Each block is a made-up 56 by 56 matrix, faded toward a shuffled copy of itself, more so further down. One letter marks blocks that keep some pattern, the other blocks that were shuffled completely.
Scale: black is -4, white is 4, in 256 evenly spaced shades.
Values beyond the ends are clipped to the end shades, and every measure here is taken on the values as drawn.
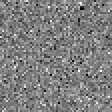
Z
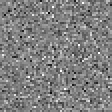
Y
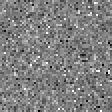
Y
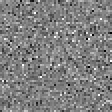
Y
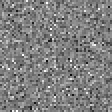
Z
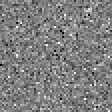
Y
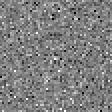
Z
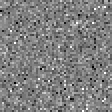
Z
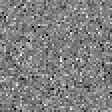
Y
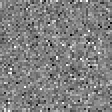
Z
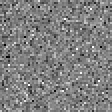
Y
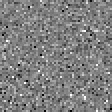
Y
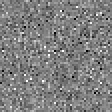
Z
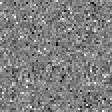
Z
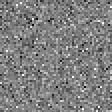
Y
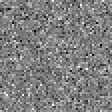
Y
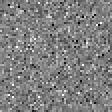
Z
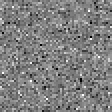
Z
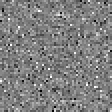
Z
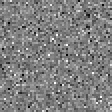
Y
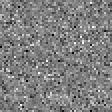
Z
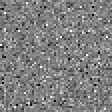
Z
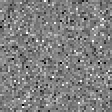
Y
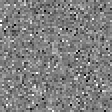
Z
